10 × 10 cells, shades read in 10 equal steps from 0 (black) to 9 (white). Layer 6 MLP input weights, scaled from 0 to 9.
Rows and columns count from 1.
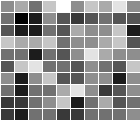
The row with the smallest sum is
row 2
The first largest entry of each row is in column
5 4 9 1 7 3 4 6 5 10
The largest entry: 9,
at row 1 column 5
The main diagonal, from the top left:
5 0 1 7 3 3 5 2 3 5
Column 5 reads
9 3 3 4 3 4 3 6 7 2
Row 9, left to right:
2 2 4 5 7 1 4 6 3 4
